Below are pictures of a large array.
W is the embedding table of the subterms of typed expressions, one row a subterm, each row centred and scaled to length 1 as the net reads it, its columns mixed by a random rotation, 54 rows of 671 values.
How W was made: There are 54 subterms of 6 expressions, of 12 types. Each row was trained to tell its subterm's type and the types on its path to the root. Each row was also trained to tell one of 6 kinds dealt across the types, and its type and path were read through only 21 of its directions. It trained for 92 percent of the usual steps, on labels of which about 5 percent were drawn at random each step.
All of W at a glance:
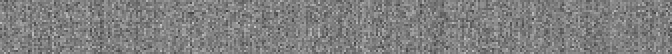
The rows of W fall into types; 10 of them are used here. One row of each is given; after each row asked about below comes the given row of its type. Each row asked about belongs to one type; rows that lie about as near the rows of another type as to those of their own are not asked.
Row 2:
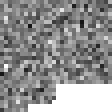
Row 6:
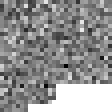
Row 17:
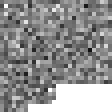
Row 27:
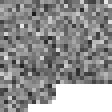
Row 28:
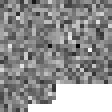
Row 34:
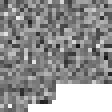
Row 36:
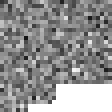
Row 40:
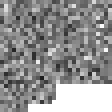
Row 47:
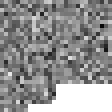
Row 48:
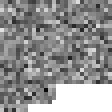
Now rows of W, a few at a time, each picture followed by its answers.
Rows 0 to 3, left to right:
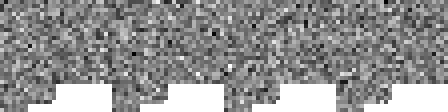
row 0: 17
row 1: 6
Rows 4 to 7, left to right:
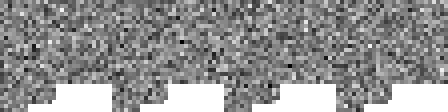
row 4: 27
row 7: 34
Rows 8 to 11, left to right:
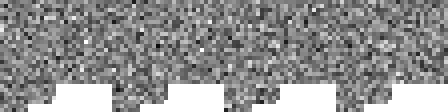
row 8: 40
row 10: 2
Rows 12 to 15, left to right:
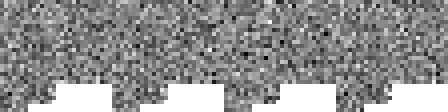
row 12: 28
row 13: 28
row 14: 6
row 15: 28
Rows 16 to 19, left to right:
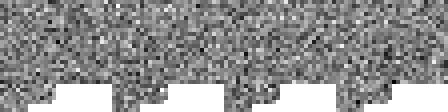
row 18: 6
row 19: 17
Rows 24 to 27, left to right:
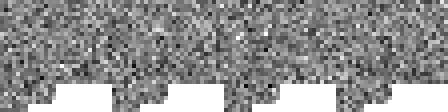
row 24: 34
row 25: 27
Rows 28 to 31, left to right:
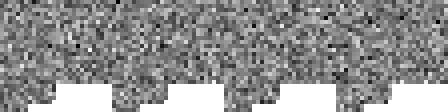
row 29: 17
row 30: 34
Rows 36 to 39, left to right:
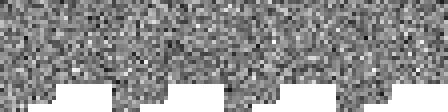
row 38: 27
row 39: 28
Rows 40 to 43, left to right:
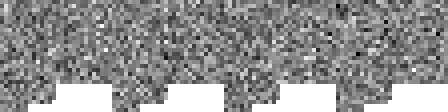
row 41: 17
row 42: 28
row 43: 6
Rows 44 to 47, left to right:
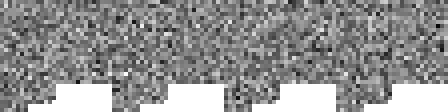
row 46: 6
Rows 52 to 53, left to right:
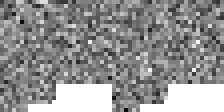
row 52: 36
